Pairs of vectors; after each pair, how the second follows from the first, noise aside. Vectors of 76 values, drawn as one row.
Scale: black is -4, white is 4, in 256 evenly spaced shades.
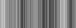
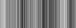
copied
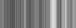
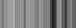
negated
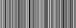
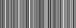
negated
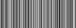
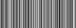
copied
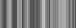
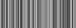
shuffled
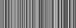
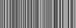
negated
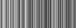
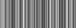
shuffled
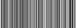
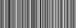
shuffled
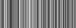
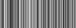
copied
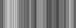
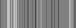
partly zeroed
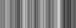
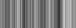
negated
